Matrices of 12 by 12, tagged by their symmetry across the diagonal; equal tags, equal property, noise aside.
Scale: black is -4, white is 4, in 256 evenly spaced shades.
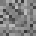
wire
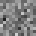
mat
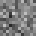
mat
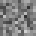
mat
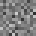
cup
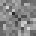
wire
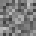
wire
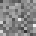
mat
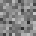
wire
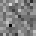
mat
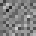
wire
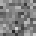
mat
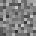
cup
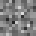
cup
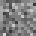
cup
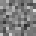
wire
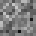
wire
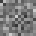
wire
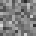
cup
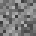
wire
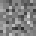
cup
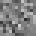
cup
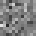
mat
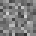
mat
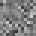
cup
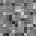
cup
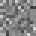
wire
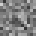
cup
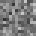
mat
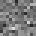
mat
